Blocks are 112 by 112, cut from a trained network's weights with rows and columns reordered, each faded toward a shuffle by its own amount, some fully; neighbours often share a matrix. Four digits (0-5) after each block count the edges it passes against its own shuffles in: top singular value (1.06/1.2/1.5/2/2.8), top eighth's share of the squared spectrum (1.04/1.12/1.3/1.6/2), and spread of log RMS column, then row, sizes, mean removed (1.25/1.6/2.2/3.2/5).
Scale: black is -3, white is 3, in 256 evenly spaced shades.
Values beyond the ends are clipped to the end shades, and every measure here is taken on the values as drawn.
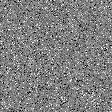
0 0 0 0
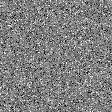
0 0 0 0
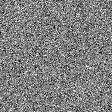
2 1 0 0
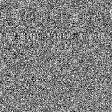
4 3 0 2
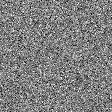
1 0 0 0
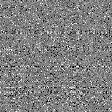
4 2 0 2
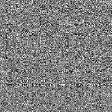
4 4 3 3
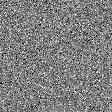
0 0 0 0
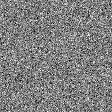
2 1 0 0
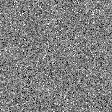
2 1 1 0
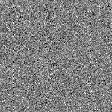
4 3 2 1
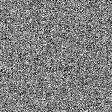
3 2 0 1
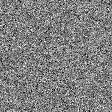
0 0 0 0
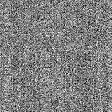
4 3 0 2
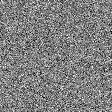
0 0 0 0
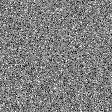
1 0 0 0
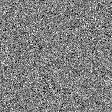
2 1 0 0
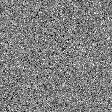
2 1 0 0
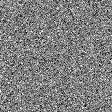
1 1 0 0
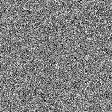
3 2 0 1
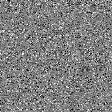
3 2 0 2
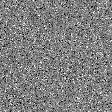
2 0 0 0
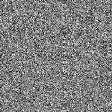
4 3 2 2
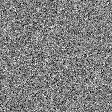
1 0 0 0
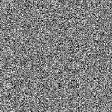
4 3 2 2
